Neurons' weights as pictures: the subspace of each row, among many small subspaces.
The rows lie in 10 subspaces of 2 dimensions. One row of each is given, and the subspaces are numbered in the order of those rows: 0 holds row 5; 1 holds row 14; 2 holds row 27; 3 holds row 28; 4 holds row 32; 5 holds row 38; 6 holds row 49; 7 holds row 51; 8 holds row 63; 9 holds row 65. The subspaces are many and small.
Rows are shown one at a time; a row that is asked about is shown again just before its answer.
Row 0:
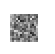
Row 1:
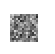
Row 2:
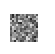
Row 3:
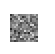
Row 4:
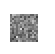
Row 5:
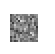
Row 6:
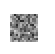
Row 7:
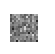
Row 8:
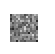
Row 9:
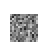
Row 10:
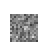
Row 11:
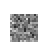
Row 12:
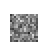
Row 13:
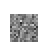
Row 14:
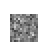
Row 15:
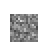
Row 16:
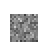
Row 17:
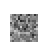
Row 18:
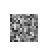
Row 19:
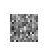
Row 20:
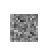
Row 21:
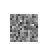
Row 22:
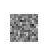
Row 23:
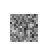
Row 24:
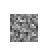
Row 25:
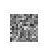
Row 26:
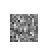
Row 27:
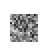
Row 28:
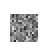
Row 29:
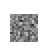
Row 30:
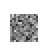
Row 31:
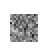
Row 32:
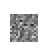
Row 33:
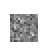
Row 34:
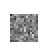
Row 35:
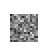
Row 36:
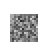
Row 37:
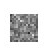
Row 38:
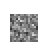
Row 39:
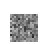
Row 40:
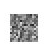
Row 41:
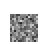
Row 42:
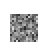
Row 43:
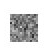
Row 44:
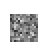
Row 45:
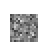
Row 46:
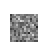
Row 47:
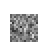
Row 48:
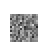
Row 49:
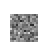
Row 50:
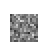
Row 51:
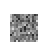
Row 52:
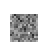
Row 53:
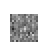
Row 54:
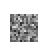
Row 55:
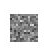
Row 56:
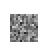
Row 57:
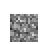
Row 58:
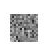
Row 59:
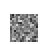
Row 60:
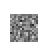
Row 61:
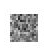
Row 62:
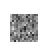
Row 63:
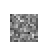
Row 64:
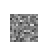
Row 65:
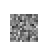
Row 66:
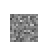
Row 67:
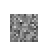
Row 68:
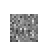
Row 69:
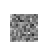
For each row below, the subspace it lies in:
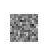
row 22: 5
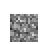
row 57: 5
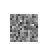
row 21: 9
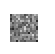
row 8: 7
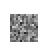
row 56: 9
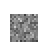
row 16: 4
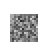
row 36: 0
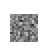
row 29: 5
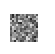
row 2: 3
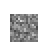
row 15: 5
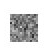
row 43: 2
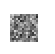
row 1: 1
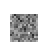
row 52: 8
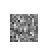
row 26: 0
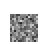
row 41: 7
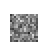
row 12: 8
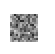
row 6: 8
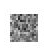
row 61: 2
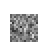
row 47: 2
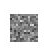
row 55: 6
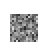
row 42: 7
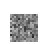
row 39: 9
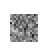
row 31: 2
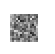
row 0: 0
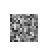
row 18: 1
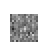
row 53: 3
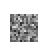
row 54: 9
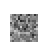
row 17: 2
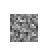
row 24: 5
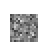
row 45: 1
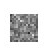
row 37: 8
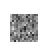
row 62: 3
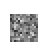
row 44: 1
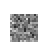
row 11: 9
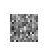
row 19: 3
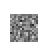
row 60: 5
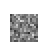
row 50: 8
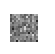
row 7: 7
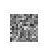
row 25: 4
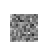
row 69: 7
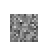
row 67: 4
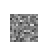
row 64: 6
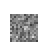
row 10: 4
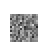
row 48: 9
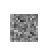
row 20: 0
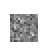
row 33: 1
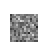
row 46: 7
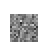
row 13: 4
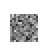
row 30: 3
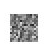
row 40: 4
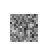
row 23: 2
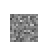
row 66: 6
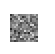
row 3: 6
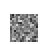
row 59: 3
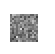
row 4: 1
